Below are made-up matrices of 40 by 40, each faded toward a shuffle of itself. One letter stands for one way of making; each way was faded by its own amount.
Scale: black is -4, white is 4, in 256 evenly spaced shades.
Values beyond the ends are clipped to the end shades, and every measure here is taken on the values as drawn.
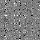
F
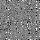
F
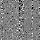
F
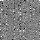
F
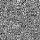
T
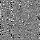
F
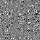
F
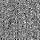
T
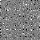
F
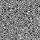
T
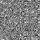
T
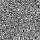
T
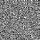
T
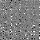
F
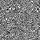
T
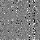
F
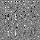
F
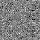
T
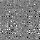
F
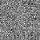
T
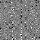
F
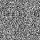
T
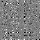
F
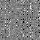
F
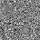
T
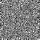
T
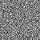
T
